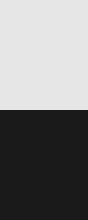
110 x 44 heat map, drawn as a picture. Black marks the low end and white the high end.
The table splits into 2 rows of 1 panel. Panel 1,1: very high, flat. Panel 2,1: very low, flat.
